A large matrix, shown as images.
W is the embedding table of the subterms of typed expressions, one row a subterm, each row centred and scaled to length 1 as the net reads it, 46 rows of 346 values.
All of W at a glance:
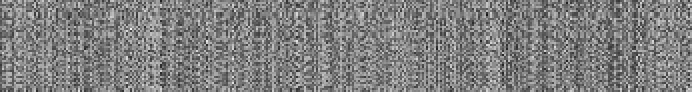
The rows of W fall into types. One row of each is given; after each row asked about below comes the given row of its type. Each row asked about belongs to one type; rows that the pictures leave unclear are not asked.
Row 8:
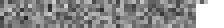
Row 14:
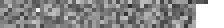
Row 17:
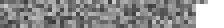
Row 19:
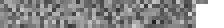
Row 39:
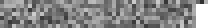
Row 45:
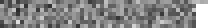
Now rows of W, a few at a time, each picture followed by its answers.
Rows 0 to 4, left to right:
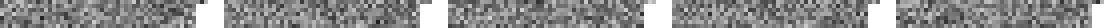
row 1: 19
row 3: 19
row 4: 39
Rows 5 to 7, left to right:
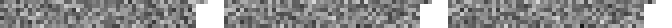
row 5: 39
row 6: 8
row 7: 8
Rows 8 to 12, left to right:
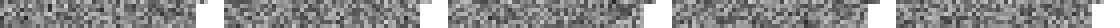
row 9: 17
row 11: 14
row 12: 17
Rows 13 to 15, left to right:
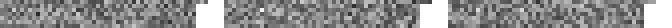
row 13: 19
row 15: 45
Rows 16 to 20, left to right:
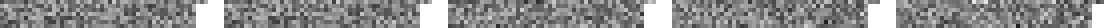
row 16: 17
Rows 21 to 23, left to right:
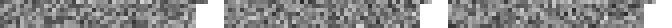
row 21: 14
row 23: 45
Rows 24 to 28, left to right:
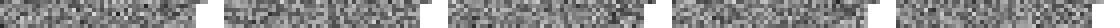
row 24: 14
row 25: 39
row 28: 8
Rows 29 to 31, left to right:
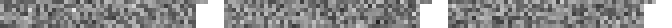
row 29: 45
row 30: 19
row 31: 17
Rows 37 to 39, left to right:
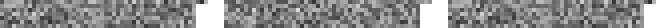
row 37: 39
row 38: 45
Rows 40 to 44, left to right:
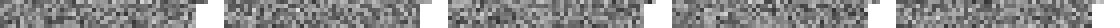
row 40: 14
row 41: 45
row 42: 39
